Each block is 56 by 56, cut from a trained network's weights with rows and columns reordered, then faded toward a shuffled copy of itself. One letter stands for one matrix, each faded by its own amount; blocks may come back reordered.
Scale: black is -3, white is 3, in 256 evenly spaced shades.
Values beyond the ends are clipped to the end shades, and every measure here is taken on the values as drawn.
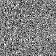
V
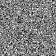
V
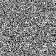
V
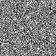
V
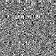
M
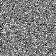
V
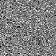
M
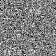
V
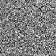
M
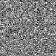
M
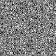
M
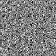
M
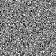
V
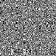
M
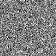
V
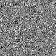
V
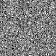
M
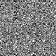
M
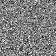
V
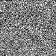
V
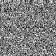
V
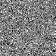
V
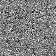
V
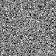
M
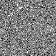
V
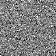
V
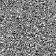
M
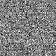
V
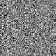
M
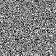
V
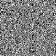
M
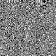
M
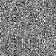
M
